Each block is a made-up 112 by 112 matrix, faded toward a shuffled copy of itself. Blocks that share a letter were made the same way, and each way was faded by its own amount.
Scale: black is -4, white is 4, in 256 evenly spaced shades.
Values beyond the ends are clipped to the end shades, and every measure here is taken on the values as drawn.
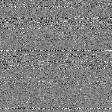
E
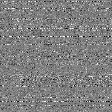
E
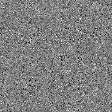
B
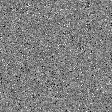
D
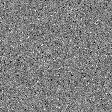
D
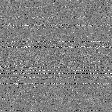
E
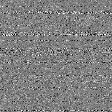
E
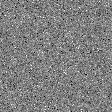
D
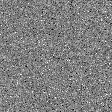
D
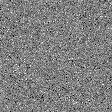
D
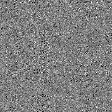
B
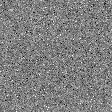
D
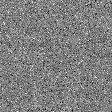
D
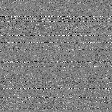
E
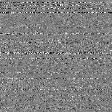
E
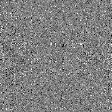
B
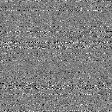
E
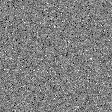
D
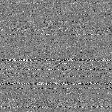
E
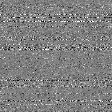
E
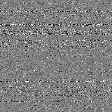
E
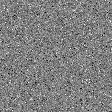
D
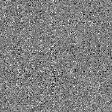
B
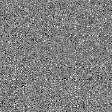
B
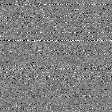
E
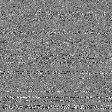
E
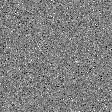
D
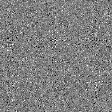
B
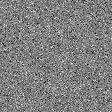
D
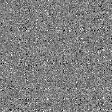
B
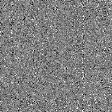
B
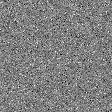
D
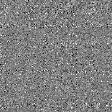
B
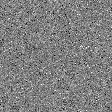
D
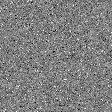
D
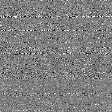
E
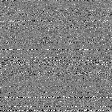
E
